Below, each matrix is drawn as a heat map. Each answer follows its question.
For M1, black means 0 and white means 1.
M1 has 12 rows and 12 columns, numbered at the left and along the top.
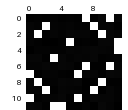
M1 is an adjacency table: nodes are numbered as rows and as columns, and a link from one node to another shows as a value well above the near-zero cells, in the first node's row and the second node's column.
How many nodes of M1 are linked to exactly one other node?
2
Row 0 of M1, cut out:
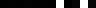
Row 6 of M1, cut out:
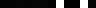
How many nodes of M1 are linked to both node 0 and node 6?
2
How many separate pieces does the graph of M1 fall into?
3
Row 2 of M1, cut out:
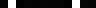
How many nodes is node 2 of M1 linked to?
2
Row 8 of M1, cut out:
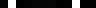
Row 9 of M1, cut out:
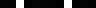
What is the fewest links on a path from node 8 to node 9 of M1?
1
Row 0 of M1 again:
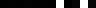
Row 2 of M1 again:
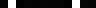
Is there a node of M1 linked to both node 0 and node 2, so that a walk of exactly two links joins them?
no
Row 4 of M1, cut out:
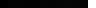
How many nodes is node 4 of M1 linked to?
1
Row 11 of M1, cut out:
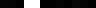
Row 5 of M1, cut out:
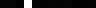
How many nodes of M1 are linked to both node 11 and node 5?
1
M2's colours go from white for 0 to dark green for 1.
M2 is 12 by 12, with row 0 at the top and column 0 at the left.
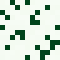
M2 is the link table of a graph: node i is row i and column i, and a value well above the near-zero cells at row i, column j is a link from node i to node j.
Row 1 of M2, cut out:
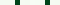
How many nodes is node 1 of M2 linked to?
2
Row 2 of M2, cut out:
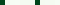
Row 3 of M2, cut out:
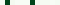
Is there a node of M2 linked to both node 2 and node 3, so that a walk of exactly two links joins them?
no
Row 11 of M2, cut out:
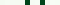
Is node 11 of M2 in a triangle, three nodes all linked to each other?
no
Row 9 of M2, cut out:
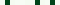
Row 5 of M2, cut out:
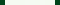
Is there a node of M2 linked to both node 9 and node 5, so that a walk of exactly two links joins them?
no
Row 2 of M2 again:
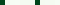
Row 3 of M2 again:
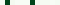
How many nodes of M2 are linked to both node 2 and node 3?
0
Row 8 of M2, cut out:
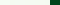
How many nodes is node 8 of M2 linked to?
2
